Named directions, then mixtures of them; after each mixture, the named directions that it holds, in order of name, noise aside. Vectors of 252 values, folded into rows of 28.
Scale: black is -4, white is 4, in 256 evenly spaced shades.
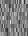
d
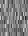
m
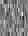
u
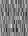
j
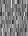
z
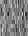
j, u, z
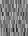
d, j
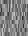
d, u, z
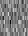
d, j, m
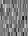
m, u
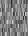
m, z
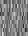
d, u, z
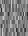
d, j, z
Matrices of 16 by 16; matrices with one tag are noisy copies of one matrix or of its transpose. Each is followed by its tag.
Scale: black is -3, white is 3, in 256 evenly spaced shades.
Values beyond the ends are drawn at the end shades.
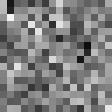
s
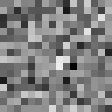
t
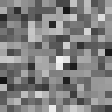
t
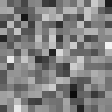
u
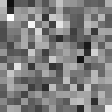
s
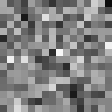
u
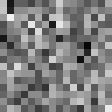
s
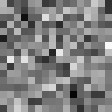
u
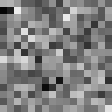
s
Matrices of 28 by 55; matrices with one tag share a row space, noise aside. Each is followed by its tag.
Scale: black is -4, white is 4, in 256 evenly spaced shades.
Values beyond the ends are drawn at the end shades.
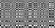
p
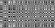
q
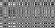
q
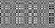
p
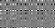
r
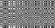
q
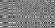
q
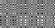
r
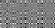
r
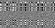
r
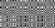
r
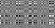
p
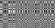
q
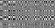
q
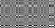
p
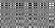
p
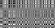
q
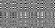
r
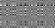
r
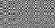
q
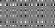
r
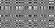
p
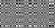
p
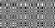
r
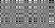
p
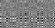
r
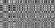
q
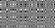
r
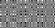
r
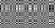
p
